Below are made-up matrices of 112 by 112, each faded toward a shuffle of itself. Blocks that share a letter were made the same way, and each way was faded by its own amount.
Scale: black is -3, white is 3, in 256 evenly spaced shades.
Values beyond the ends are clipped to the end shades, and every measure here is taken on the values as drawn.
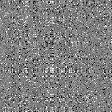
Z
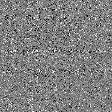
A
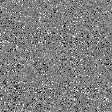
A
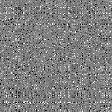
Z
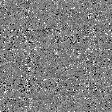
A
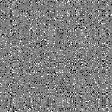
Z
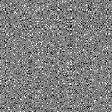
Z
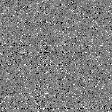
A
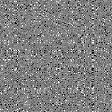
Z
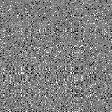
Z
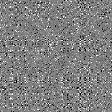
Z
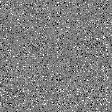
A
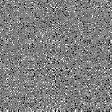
Z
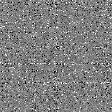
A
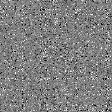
A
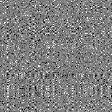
Z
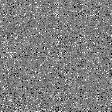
A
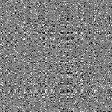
Z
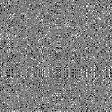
Z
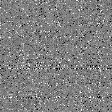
A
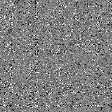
A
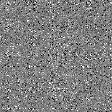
A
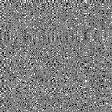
Z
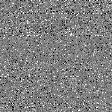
A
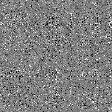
A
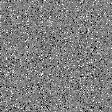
A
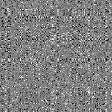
Z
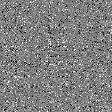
A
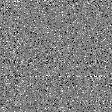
A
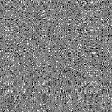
Z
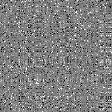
Z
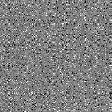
Z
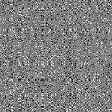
Z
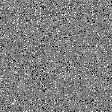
A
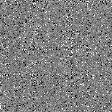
A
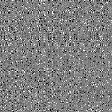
Z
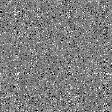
A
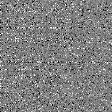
A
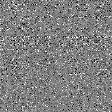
A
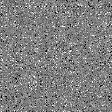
A
